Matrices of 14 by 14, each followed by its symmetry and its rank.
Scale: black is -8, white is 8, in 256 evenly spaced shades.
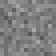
antisymmetric, full rank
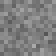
antisymmetric, full rank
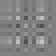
symmetric, rank one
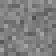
neither, full rank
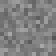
neither, full rank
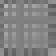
symmetric, rank one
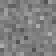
antisymmetric, full rank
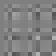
symmetric, rank one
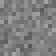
neither, full rank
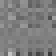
neither, rank two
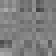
neither, rank two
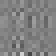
neither, rank two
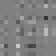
antisymmetric, rank two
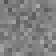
neither, full rank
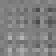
antisymmetric, rank two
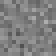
antisymmetric, full rank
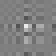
symmetric, rank one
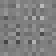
antisymmetric, rank two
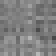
antisymmetric, rank two
